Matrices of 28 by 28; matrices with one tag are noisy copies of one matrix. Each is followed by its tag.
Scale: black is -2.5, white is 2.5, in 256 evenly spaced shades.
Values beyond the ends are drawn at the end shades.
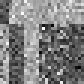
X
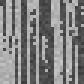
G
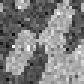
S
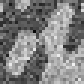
S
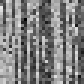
G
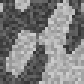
S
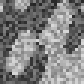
S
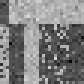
X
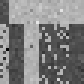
X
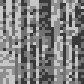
G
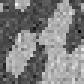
S
